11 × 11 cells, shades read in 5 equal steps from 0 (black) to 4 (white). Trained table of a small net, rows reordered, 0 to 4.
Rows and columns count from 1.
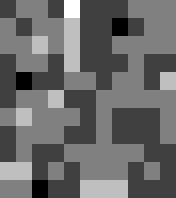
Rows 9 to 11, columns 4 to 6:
1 2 2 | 2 1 2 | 1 1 3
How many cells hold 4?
1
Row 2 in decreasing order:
3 2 2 2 2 2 1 1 1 1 0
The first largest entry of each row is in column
5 5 3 5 11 4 2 2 2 1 6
